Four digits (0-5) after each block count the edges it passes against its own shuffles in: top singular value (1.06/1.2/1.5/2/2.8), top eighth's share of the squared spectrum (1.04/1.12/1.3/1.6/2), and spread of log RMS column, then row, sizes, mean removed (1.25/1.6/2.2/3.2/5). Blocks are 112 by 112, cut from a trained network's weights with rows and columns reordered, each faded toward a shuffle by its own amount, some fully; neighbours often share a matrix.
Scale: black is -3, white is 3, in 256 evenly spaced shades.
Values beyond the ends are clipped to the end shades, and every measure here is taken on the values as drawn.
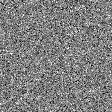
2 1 0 0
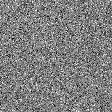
1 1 0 0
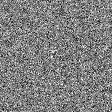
1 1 0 0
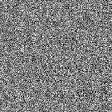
3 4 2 2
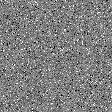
0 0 0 0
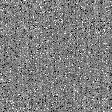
2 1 0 1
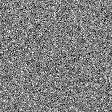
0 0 0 0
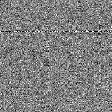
3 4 2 2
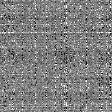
4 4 4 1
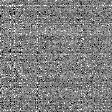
3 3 3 0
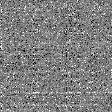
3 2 2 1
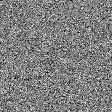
1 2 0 0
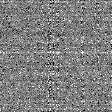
3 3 3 0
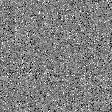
1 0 0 0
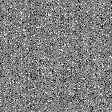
2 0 0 0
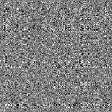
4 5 3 4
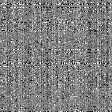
4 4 0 4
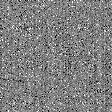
2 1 0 1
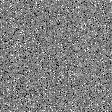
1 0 0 0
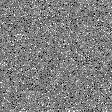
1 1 0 0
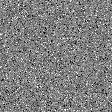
0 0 0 0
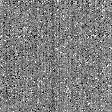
3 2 0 2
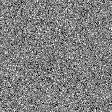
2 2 0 0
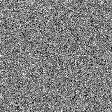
1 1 0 1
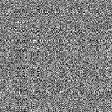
4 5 2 3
